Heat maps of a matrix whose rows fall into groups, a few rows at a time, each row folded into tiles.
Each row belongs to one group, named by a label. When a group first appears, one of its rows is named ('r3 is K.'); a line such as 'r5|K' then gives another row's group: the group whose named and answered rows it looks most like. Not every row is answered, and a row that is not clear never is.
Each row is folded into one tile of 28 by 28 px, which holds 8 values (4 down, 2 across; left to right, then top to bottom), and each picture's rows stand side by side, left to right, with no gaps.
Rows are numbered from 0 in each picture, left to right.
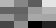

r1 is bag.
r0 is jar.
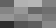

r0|bag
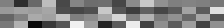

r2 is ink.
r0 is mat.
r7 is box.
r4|ink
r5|jar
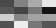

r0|ink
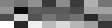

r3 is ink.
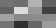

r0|box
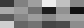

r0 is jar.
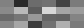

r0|mat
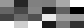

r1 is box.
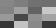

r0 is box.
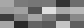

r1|box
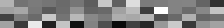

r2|box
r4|bag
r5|box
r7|mat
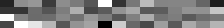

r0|ink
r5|jar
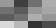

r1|bag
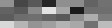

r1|mat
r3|ink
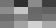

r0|mat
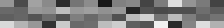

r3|mat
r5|ink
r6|jar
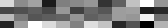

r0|jar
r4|bag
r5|jar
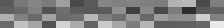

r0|ink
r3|ink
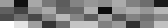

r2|ink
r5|mat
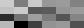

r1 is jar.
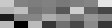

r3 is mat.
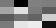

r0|mat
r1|box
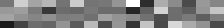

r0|bag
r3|box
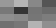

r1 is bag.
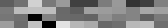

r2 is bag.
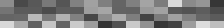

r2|ink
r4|ink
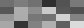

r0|box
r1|mat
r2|ink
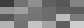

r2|ink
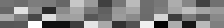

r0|box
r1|box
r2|bag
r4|bag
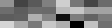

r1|ink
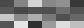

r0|ink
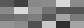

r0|mat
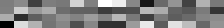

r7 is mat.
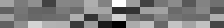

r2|box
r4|jar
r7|box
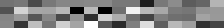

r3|box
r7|bag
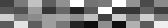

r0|ink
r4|jar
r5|ink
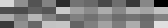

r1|ink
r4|mat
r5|mat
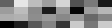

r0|bag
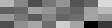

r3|bag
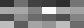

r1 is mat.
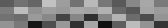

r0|mat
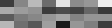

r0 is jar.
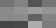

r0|bag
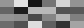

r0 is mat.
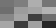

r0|box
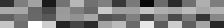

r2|bag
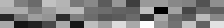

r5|box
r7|ink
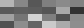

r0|jar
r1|ink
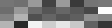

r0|box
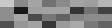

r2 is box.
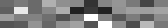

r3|ink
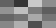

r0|mat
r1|jar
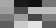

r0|mat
